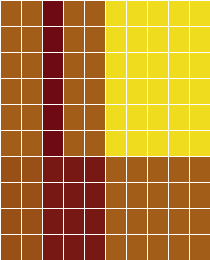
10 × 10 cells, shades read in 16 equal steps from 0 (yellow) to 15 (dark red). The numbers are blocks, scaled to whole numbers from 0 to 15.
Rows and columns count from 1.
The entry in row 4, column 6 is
0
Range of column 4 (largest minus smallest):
5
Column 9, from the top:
0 0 0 0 0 0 9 9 9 9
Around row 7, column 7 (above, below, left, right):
0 9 9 9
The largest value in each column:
10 10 15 14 14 9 9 9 9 9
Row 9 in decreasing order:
14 14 14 10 10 9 9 9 9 9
